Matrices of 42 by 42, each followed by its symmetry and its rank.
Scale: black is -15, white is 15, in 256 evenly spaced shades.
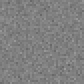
antisymmetric, full rank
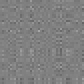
neither, rank three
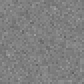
symmetric, full rank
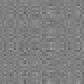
neither, rank three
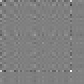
symmetric, rank two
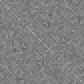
symmetric, full rank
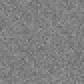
antisymmetric, full rank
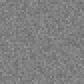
neither, full rank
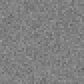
neither, full rank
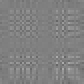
symmetric, rank two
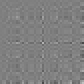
symmetric, rank two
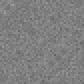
symmetric, full rank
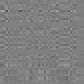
neither, rank three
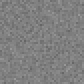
symmetric, full rank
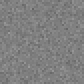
antisymmetric, full rank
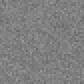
neither, full rank
